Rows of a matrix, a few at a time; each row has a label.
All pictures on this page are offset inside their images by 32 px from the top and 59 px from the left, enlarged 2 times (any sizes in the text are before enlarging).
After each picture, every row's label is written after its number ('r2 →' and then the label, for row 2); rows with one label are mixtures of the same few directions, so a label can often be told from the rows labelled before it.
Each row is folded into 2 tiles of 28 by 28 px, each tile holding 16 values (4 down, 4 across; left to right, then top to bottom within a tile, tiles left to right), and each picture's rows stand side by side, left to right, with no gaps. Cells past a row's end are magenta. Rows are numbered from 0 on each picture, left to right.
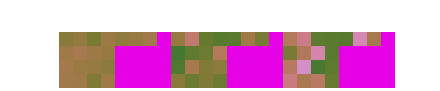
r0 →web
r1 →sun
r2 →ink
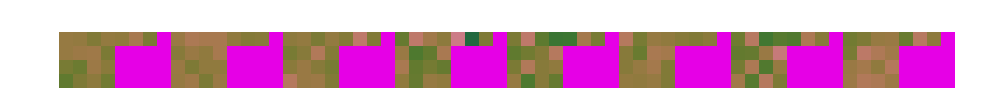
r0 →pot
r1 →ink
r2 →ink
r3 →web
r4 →sun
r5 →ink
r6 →sun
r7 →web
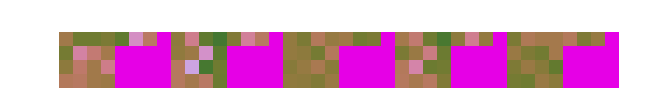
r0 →web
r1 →ink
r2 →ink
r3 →ink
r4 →web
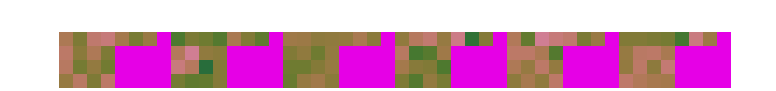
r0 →sun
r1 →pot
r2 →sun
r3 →web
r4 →sun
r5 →web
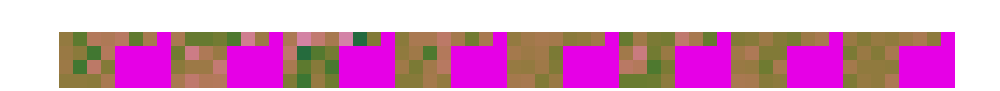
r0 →ink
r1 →web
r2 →web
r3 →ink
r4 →sun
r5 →pot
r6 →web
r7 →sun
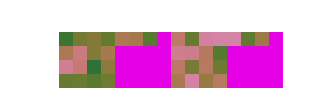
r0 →pot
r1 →sun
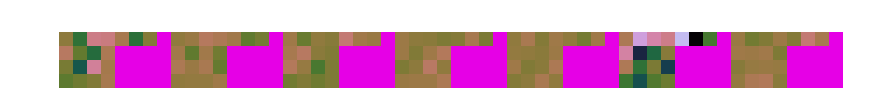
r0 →ink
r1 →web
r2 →pot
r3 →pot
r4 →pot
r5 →web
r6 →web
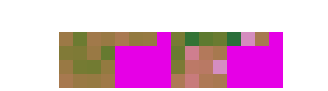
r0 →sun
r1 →web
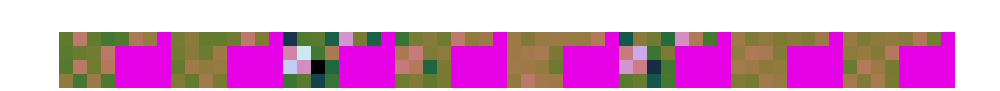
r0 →sun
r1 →sun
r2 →pot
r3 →pot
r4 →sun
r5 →pot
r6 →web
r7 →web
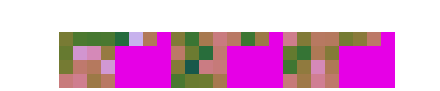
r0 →web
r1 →ink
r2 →pot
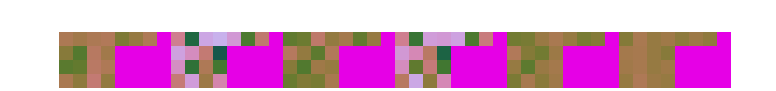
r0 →pot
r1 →sun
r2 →ink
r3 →sun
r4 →ink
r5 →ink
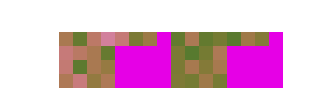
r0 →sun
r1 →sun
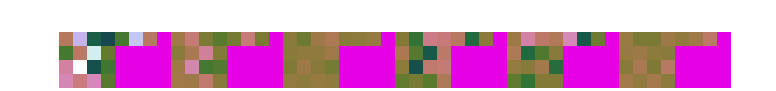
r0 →ink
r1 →ink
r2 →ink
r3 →ink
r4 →web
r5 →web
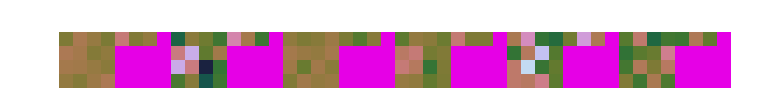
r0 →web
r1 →pot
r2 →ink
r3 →pot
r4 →ink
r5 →sun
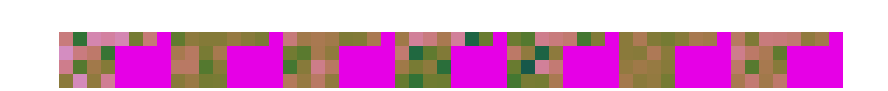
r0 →sun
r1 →pot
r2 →pot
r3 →web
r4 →ink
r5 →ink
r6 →sun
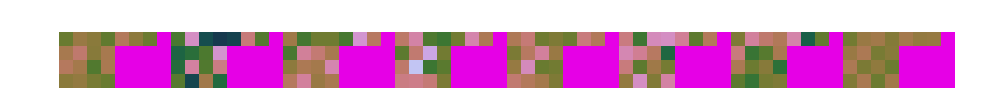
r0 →pot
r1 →sun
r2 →web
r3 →ink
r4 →ink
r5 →sun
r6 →web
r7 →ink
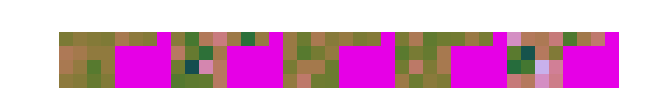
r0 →pot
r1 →ink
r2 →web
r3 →sun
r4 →pot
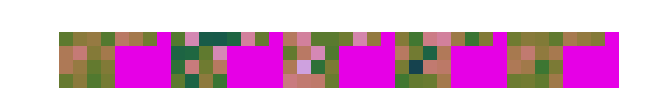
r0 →pot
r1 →sun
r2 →ink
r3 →ink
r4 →pot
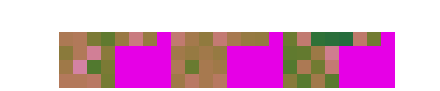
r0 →ink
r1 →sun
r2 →sun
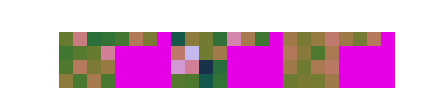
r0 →sun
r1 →pot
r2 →ink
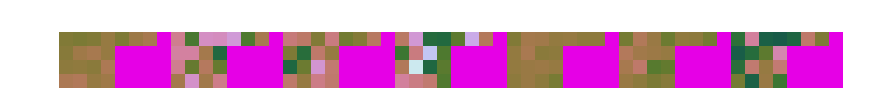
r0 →web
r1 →sun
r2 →pot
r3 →ink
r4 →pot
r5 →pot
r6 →sun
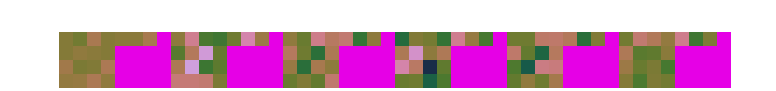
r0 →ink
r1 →ink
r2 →ink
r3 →pot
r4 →ink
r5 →web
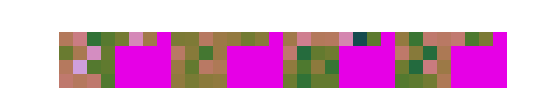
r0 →ink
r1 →ink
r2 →web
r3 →ink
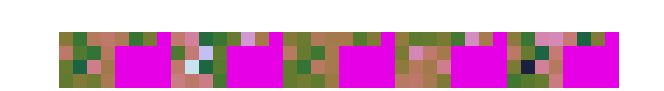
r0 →ink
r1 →ink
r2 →ink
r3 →web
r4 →ink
